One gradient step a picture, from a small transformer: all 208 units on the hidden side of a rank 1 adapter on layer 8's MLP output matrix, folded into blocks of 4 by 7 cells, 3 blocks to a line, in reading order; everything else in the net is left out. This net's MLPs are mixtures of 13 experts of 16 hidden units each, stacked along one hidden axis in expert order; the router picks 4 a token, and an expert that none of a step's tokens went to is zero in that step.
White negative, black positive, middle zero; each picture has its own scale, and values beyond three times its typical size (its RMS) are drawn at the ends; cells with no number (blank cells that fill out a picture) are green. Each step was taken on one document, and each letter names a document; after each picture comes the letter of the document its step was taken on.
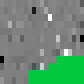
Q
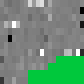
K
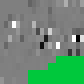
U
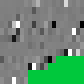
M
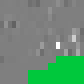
U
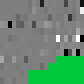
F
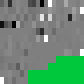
K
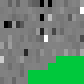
K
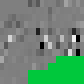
U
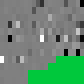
Q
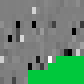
M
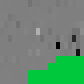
U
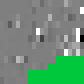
F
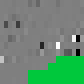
U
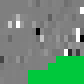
F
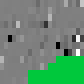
U
